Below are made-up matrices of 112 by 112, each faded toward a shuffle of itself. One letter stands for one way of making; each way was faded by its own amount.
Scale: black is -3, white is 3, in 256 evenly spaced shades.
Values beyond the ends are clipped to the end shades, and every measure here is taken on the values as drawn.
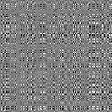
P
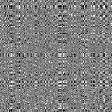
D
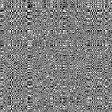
D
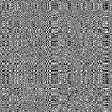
D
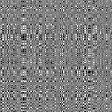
P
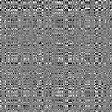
P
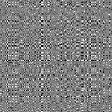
D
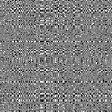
D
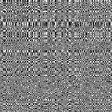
D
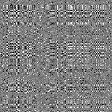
D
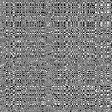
D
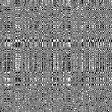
D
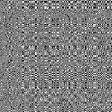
D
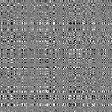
P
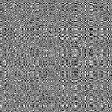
D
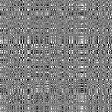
P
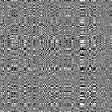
P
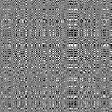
P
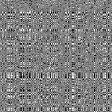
D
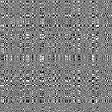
P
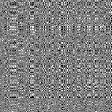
D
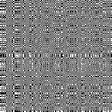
P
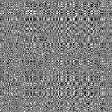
D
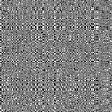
D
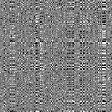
D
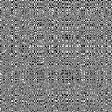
D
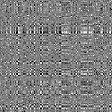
D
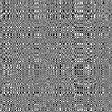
P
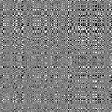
P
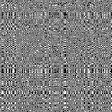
D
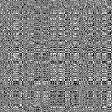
D
